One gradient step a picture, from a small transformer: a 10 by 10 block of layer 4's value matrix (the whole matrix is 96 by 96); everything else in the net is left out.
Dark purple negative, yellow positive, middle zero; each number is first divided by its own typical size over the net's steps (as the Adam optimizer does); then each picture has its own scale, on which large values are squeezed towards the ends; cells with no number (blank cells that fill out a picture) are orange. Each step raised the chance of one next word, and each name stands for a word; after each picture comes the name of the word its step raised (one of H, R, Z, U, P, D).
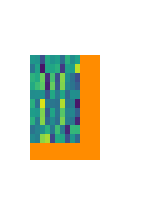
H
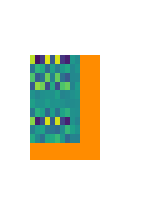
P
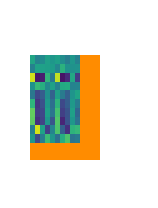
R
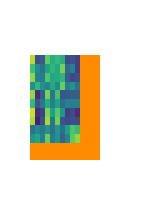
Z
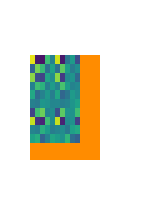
P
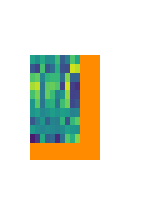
H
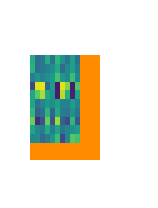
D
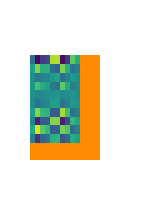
P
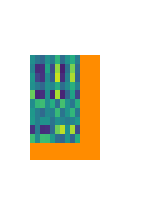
R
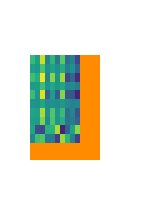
R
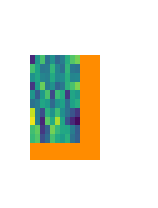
D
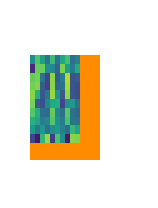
H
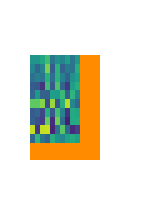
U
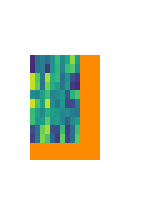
H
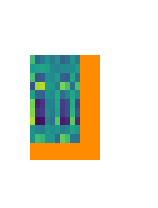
Z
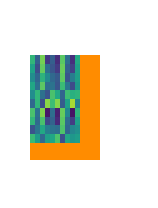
U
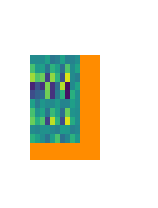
D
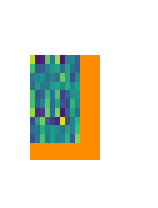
Z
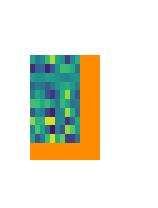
P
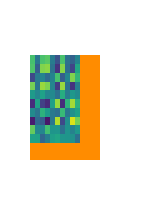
U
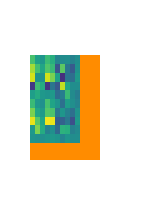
D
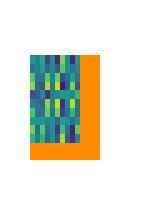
H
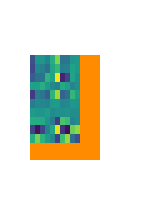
R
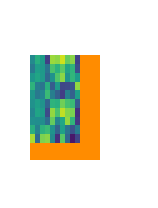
Z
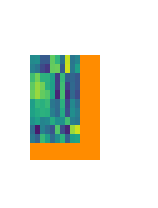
H
